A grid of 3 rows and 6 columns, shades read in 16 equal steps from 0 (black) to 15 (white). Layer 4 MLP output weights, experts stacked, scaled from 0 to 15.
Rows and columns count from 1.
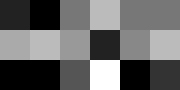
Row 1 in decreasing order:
11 7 7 7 2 0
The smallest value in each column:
0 0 5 2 0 3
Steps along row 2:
up down down up up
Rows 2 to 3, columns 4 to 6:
2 8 11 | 15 0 3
